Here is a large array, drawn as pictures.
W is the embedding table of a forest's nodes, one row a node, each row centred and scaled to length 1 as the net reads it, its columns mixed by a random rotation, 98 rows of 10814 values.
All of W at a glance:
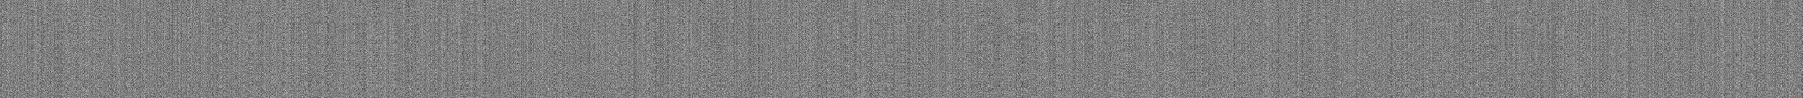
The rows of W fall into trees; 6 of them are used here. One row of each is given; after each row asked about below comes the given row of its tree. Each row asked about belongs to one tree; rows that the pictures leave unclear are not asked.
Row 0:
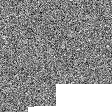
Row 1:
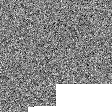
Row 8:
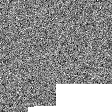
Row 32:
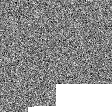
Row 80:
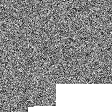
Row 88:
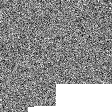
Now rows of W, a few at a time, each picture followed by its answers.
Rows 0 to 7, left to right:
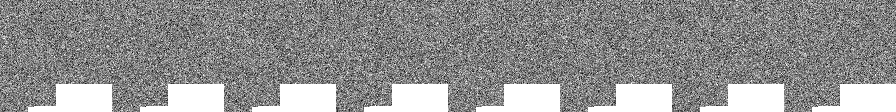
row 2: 0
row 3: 80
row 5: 0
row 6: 80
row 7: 1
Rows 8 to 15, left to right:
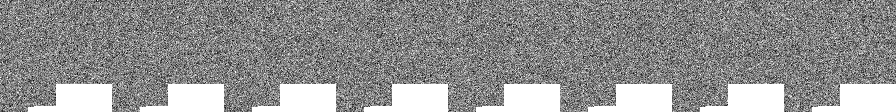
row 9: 0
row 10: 80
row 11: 88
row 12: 32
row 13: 1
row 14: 80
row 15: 88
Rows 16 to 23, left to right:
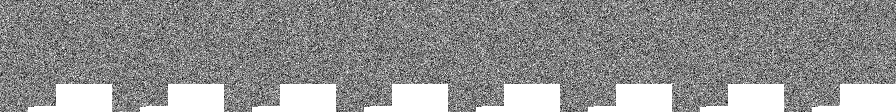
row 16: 0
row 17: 8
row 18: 32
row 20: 80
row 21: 80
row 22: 0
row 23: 8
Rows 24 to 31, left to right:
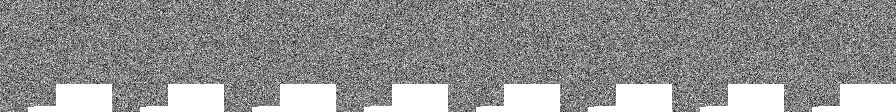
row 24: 8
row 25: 88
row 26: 32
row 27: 8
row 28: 32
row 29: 88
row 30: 8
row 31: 32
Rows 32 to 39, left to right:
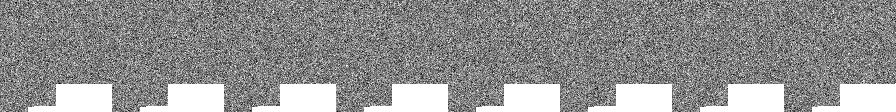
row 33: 88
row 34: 80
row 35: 8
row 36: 32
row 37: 32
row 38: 32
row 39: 80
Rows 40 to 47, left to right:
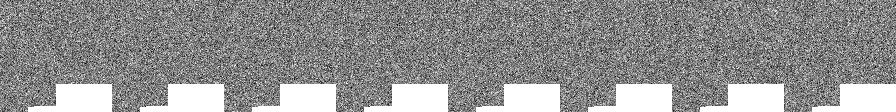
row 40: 0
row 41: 88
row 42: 8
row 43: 0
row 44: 32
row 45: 32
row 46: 80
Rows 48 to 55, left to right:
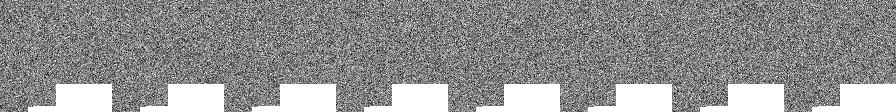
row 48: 80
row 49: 80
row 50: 0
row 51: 32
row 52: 1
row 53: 32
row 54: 8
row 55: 1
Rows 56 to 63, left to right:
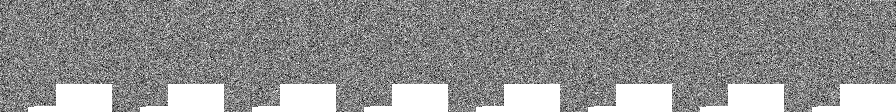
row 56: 8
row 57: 80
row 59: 32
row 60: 1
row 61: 80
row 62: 0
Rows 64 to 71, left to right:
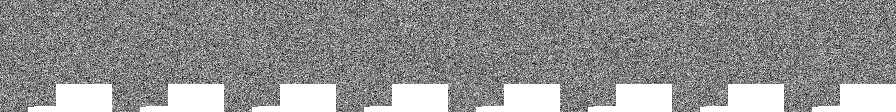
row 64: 88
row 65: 8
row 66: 0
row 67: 32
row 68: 0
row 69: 80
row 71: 0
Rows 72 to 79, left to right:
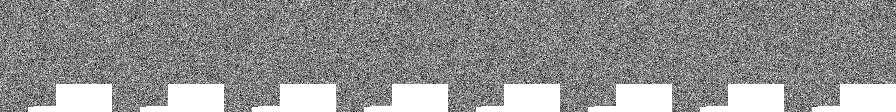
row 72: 80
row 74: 88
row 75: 8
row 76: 80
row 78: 8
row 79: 88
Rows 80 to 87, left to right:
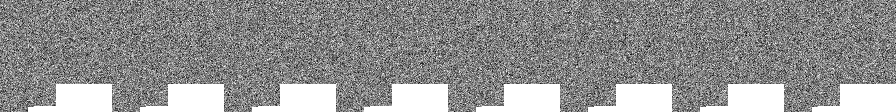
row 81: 32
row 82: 0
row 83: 0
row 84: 32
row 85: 32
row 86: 32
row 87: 80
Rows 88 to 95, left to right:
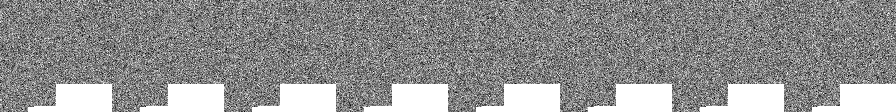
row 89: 88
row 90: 8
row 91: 0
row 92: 80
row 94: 88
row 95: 80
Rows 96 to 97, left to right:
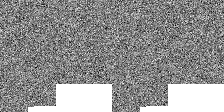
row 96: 32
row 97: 0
